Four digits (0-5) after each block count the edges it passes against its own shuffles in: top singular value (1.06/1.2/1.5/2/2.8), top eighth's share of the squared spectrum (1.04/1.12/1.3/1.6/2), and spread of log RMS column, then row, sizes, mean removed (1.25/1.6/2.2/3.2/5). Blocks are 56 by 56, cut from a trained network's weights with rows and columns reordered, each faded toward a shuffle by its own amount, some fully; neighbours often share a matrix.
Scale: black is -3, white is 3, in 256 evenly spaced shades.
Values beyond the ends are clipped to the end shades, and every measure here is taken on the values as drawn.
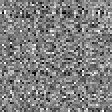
4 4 2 3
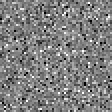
0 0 0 0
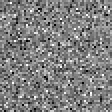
0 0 0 0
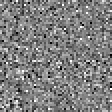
3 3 1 1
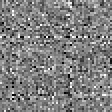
3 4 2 2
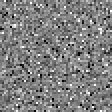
0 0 0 0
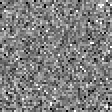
0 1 0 0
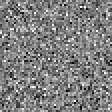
2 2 0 0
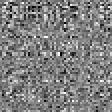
4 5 3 3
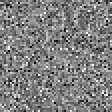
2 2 0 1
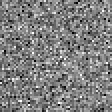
1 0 0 0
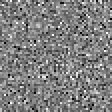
1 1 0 0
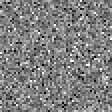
0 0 0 0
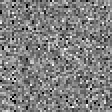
2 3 1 1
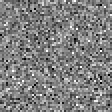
1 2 1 0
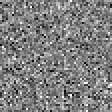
3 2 0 1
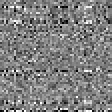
4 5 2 3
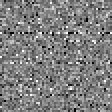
3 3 1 2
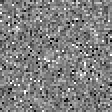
0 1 0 0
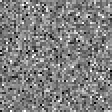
1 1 0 0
